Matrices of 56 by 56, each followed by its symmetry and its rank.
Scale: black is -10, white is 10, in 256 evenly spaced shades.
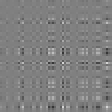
symmetric, rank one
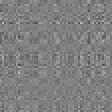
neither, rank three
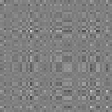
symmetric, rank two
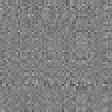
neither, rank five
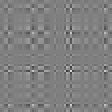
symmetric, rank one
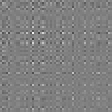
symmetric, rank two
